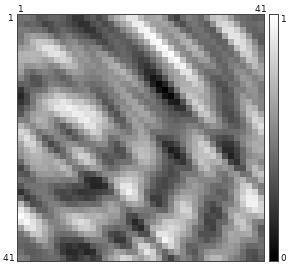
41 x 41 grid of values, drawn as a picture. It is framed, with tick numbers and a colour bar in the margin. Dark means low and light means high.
Rings spread out from the middle left. The grain runs diagonally down to the right. There are no lone odd cells. The values follow a bell shape.
